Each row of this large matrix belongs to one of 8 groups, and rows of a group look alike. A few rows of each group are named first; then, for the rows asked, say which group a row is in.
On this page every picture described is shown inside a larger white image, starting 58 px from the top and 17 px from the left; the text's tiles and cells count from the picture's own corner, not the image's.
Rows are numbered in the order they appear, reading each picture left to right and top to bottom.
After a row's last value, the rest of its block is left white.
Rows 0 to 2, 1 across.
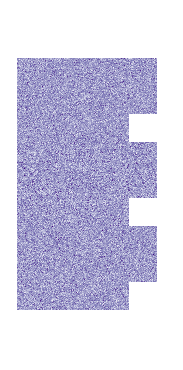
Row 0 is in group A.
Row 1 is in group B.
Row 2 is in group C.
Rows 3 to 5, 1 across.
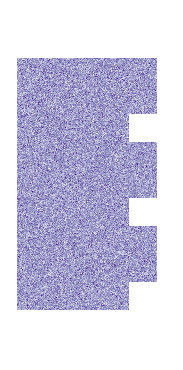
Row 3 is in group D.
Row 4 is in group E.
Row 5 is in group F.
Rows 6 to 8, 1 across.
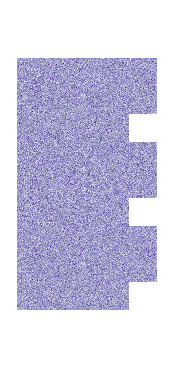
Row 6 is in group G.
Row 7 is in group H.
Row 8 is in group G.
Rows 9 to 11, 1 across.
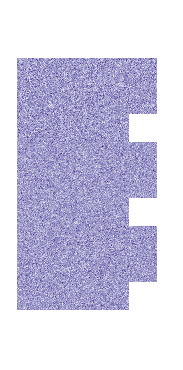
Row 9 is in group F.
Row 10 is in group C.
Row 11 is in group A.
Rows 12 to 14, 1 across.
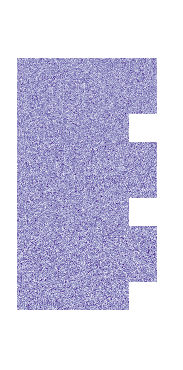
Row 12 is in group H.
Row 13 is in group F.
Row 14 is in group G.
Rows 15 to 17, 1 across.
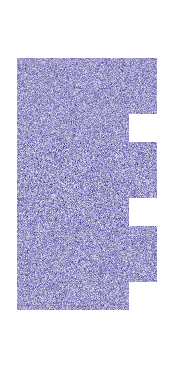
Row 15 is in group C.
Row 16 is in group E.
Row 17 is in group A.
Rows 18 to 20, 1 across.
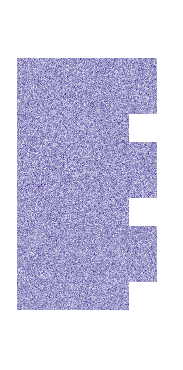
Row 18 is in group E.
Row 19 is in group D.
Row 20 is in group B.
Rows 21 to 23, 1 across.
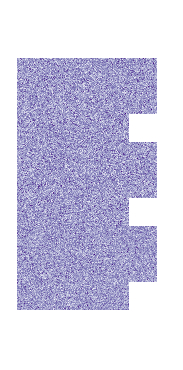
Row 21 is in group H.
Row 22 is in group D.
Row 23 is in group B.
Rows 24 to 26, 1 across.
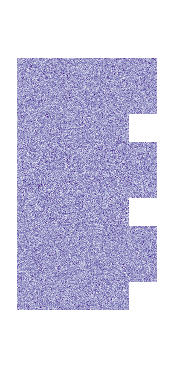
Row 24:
D
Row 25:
D
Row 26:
G
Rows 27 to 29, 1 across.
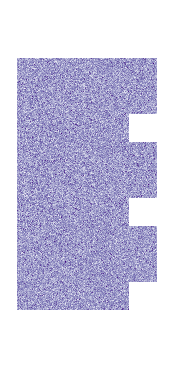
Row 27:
H
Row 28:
H
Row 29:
E
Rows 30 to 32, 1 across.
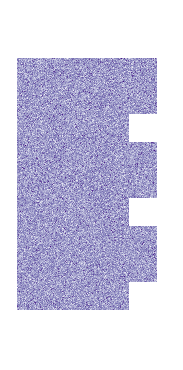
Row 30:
A
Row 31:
E
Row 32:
G
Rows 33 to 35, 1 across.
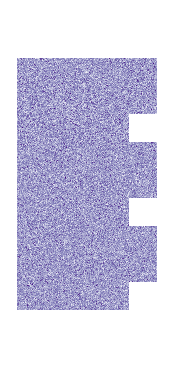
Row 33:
H
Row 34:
E
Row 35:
F
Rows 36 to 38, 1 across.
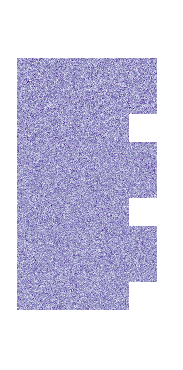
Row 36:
F
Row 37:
G
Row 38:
C
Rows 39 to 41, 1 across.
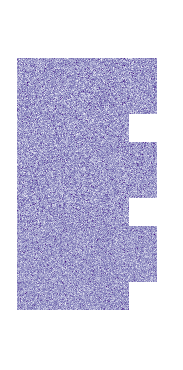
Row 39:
A
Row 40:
H
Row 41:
E
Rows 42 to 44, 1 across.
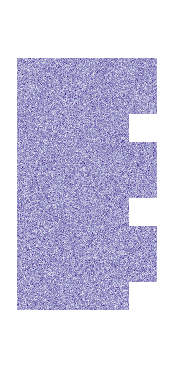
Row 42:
E
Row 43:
H
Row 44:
F
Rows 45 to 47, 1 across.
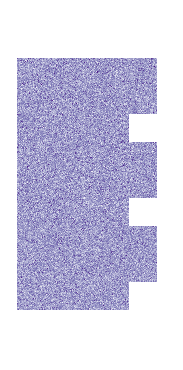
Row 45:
E
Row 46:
A
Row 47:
C
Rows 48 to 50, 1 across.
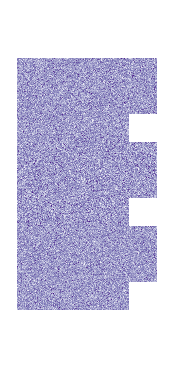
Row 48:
A
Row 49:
G
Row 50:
G
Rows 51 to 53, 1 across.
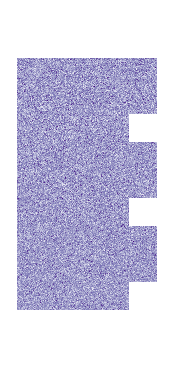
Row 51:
B
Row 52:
E
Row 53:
A
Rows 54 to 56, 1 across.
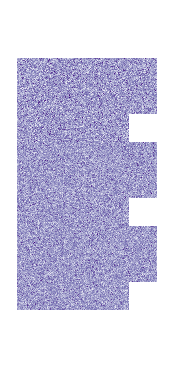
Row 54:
D
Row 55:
H
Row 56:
F
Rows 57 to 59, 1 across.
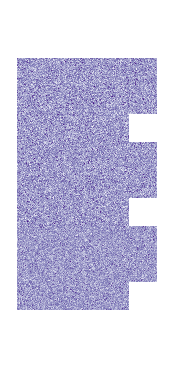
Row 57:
B
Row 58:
F
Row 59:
H
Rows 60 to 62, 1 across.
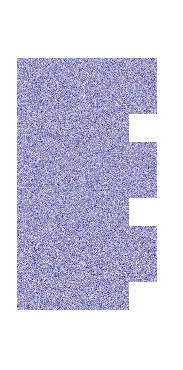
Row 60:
G
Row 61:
G
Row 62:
G
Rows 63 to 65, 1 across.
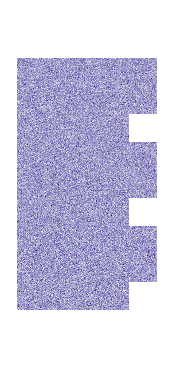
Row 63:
B
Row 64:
G
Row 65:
G
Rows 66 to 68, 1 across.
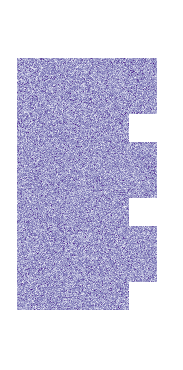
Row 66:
H
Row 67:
G
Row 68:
D
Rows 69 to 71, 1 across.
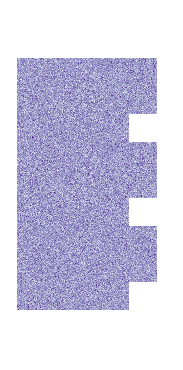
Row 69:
H
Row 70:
H
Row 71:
G
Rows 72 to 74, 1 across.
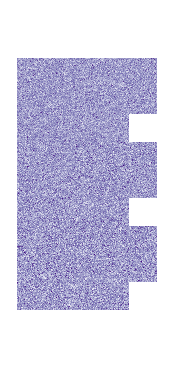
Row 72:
F
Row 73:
A
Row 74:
B
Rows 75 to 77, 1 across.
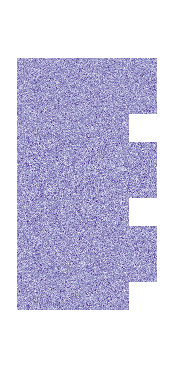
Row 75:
G
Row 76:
F
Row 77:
G
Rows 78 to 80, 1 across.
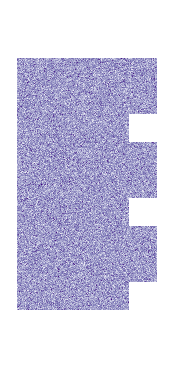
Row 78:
A
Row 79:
D
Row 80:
G
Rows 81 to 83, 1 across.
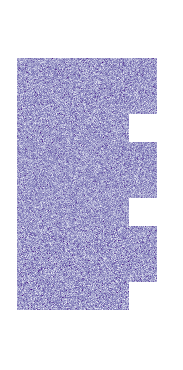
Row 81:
C
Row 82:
C
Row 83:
D
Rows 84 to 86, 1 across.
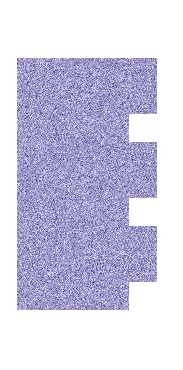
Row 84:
A
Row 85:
A
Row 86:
F
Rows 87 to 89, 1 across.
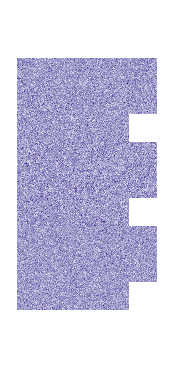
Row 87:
B
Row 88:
F
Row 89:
C
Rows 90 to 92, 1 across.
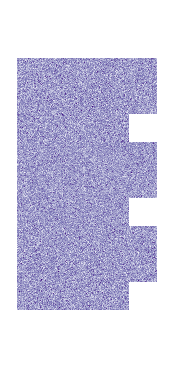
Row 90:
E
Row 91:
H
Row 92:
G
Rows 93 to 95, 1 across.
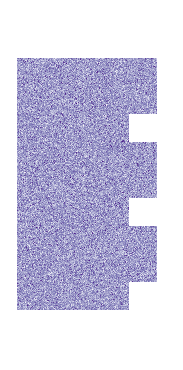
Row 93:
E
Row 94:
H
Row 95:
F
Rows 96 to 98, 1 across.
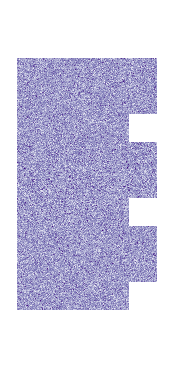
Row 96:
A
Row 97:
B
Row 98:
C
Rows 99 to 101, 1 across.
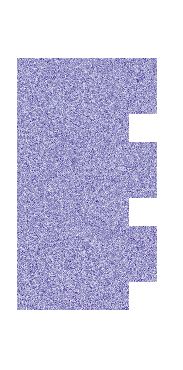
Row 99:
H
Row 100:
F
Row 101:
H
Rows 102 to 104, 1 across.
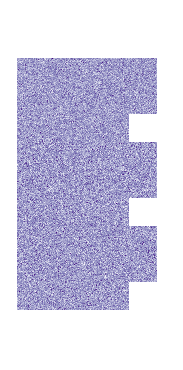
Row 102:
C
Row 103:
F
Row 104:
G
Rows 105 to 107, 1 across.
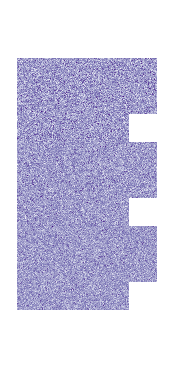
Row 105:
G
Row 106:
F
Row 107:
C
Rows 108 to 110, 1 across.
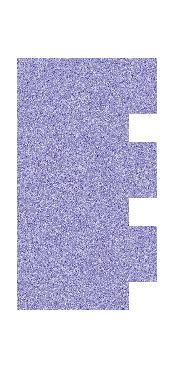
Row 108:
A
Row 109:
E
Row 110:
E
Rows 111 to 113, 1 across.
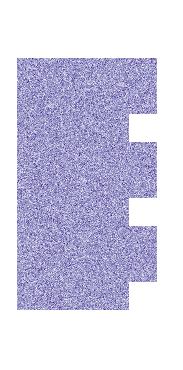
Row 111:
F
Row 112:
G
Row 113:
D
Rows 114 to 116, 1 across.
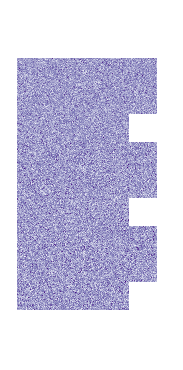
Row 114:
C
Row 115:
B
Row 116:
H
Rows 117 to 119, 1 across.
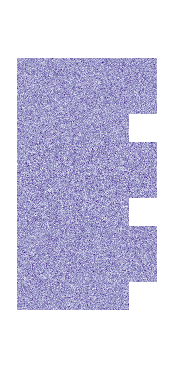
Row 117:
C
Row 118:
F
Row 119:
B
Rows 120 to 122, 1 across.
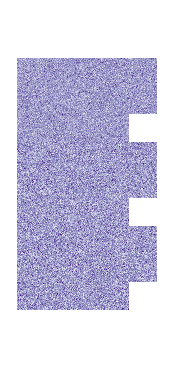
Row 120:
A
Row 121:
B
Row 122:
E
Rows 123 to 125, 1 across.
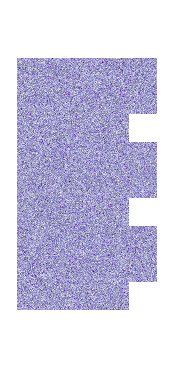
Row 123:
C
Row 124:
D
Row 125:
B
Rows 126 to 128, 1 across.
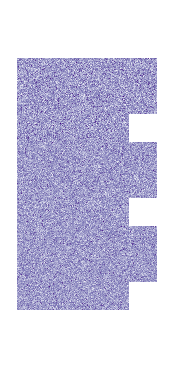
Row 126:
G
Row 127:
C
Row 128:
A
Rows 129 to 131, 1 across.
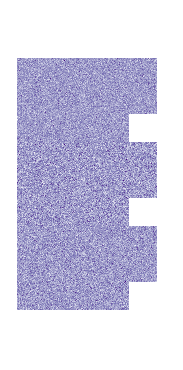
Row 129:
G
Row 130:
G
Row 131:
H
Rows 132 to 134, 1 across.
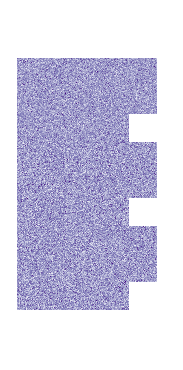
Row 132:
E
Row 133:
D
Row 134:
H
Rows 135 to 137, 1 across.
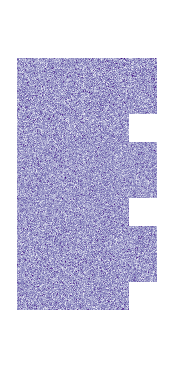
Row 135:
A
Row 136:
E
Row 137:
E
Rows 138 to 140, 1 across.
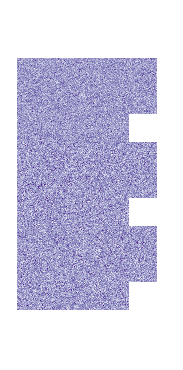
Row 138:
G
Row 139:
D
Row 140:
C
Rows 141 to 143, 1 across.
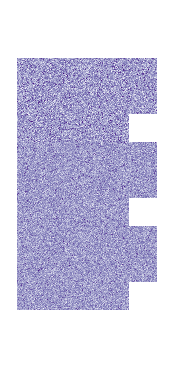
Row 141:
D
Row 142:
A
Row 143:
D
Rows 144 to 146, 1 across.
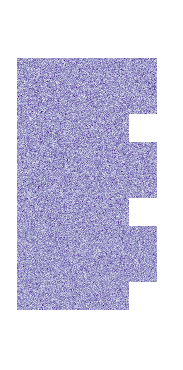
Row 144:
G
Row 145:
D
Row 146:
C
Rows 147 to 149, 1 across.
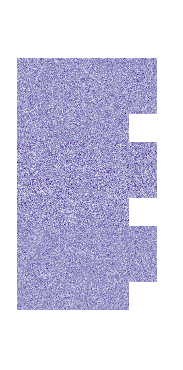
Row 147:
H
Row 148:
B
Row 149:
B
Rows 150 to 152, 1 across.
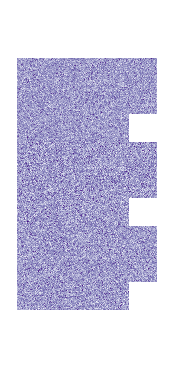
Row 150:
F
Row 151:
F
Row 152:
D
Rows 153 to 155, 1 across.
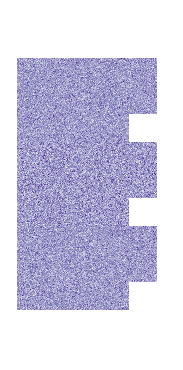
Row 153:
A
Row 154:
D
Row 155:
H
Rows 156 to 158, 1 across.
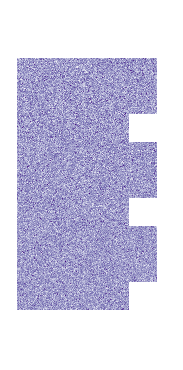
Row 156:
H
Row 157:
A
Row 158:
E
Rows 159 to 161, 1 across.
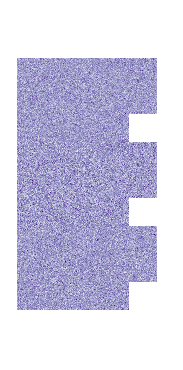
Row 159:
H
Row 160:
H
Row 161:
E
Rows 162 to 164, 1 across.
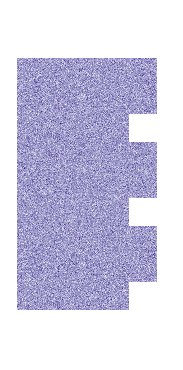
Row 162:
G
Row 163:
B
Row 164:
G
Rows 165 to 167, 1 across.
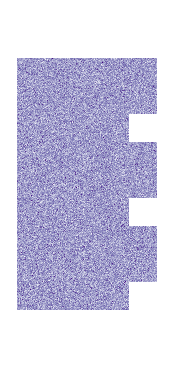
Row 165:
C
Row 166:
E
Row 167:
H
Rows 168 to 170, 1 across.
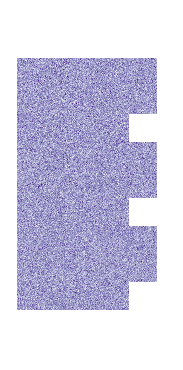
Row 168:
E
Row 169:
D
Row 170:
H
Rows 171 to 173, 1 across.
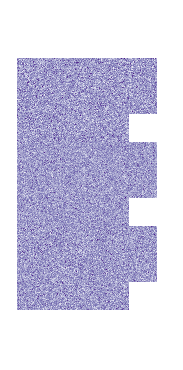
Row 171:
A
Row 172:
H
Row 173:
E
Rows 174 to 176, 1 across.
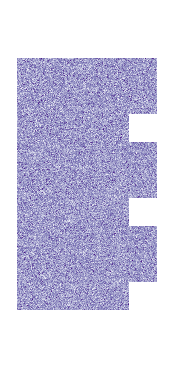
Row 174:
D
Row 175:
B
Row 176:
B
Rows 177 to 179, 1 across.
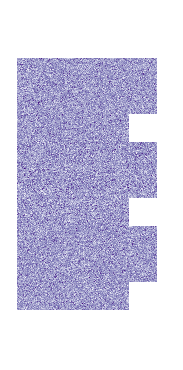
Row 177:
D
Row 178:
B
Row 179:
A
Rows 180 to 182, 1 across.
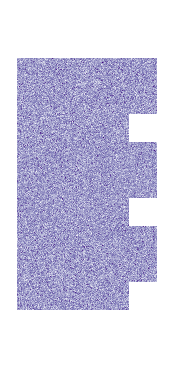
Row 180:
C
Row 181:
E
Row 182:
H
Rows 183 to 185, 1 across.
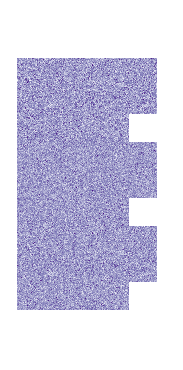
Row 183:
F
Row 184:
E
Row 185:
F
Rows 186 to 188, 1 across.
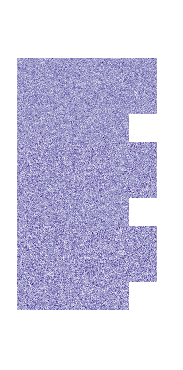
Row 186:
C
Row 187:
F
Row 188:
F
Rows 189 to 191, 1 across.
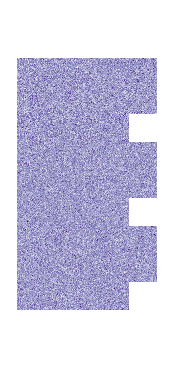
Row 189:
H
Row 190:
F
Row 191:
E
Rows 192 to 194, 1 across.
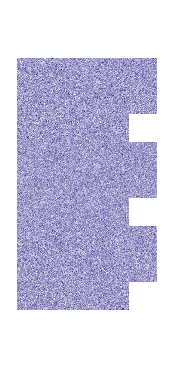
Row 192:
C
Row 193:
C
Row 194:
E
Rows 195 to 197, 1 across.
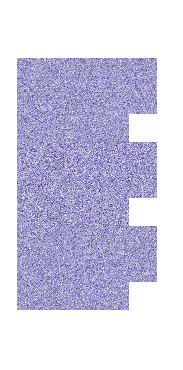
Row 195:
B
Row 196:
D
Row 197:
F
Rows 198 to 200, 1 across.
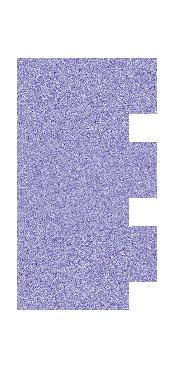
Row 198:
G
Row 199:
G
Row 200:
A
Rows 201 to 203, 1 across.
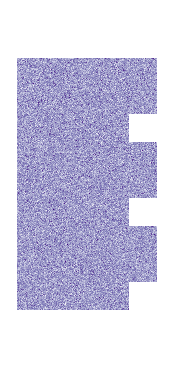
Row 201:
D
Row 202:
A
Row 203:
E
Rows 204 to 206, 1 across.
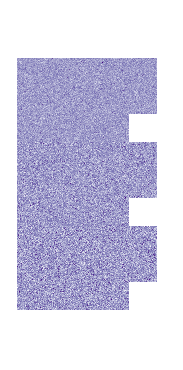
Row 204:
C
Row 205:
H
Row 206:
G
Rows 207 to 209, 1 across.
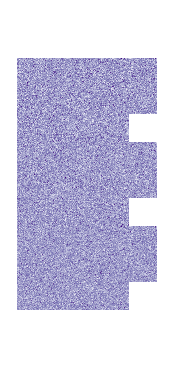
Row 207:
A
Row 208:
E
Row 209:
A
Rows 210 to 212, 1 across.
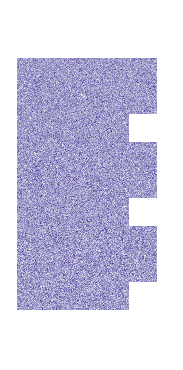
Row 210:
G
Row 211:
G
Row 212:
C
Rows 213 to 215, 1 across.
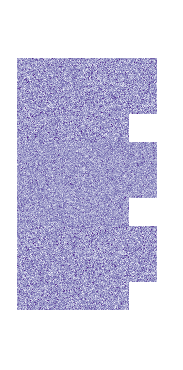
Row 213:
F
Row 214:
H
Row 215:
F
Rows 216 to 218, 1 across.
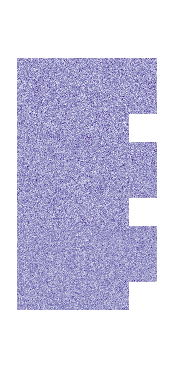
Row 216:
G
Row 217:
A
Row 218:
H
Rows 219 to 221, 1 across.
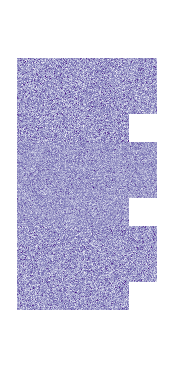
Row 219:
E
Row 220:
B
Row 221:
H
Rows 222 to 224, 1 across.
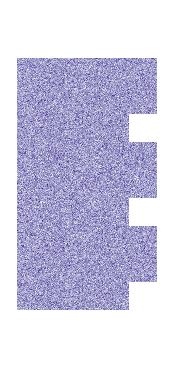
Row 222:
D
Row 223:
C
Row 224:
D
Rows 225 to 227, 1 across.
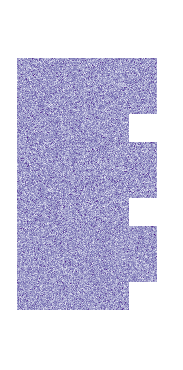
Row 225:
F
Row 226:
F
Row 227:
E
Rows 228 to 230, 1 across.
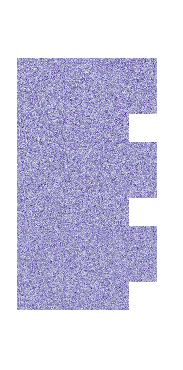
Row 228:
H
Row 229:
D
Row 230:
H
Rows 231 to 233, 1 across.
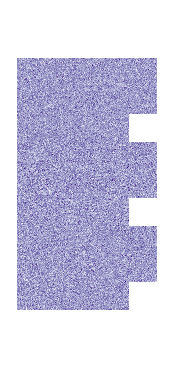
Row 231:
F
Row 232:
B
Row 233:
H
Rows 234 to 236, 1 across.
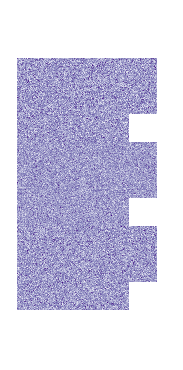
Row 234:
F
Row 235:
G
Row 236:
A
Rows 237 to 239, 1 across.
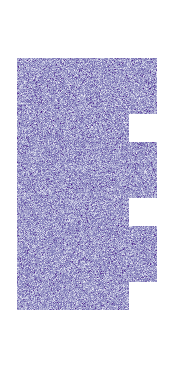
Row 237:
G
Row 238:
B
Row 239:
A
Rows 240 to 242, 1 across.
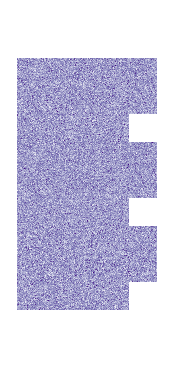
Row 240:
B
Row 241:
B
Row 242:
F
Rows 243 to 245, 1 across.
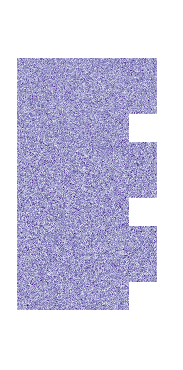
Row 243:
H
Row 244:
H
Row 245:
F
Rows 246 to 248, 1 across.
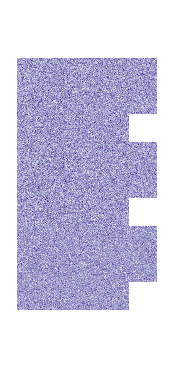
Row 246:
D
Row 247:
D
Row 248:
G
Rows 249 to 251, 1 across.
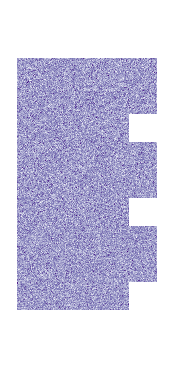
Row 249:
F
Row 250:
E
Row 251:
B
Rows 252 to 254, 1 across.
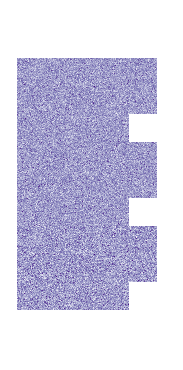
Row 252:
B
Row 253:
D
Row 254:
B
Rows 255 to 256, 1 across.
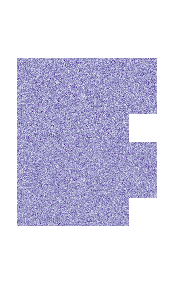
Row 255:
G
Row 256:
G
